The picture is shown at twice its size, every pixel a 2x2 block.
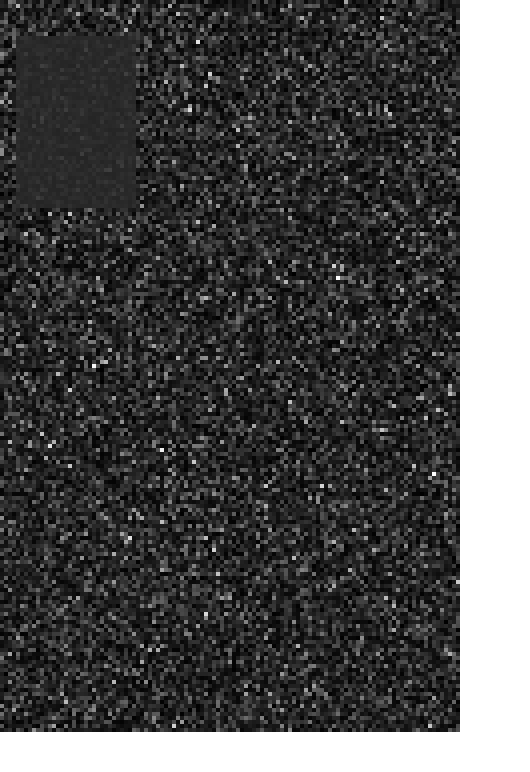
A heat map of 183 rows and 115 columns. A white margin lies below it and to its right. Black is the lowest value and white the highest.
The grain is fine, like static. The values are skewed, with a long tail toward high values. No overall slope runs across the table. An odd patch, calmer than its surroundings, sits in the top left. There are no regular stripes. The top left is the smoothest part.
